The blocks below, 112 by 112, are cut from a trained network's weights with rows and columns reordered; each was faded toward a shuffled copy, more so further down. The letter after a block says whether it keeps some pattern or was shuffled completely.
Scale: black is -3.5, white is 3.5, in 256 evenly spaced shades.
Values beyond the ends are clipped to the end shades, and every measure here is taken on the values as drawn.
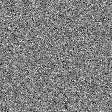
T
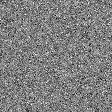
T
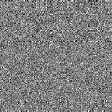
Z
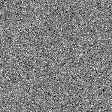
T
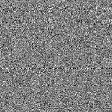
Z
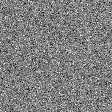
T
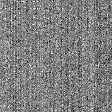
Z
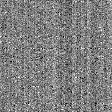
Z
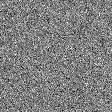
T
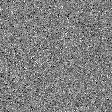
T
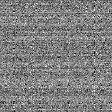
Z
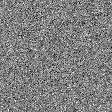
T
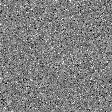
T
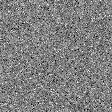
T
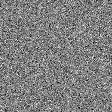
T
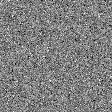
T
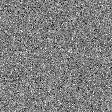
T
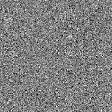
Z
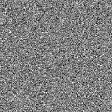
Z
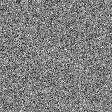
T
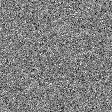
T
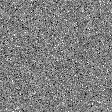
T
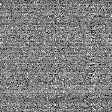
Z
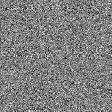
Z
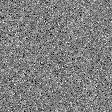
T
